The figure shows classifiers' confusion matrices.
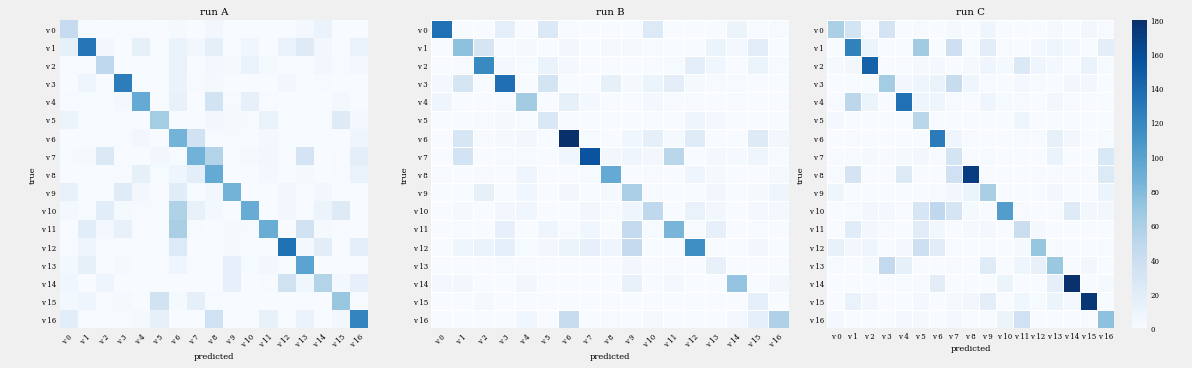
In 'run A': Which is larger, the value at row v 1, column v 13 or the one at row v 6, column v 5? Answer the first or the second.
the first
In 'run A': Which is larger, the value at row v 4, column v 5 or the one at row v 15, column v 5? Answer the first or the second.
the second
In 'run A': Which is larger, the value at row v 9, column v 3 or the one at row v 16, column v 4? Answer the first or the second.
the first
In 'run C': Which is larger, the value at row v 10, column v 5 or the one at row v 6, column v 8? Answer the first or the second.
the first
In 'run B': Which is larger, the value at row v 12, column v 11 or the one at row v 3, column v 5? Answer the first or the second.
the second
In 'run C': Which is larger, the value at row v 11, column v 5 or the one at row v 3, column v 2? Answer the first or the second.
the first
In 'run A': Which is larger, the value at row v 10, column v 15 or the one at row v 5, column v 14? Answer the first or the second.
the first
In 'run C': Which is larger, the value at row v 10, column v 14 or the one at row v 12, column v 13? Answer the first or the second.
the first
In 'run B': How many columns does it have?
17
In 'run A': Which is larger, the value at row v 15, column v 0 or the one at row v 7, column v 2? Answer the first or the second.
the second
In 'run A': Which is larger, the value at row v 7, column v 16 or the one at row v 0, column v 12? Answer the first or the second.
the first
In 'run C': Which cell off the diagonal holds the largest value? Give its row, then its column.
v 1, v 5
